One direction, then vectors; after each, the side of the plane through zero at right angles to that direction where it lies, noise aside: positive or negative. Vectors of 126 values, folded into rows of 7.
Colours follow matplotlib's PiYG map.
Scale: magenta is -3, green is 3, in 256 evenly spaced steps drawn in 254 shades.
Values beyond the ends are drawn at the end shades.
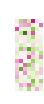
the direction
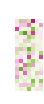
positive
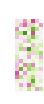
positive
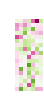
positive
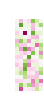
negative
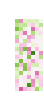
negative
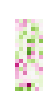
positive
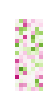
positive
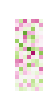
positive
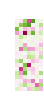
negative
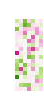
negative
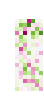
negative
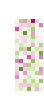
positive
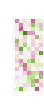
positive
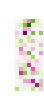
negative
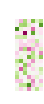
negative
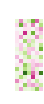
negative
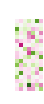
negative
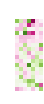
positive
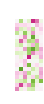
positive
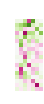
negative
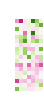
negative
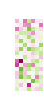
positive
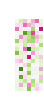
positive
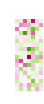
positive
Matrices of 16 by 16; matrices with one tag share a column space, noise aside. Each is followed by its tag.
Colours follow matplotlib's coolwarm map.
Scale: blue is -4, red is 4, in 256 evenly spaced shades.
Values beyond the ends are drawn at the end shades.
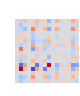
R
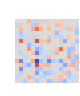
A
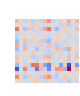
R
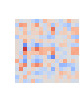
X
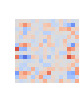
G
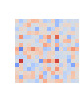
A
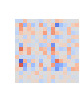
X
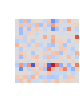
R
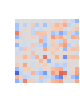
G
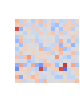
R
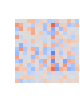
X
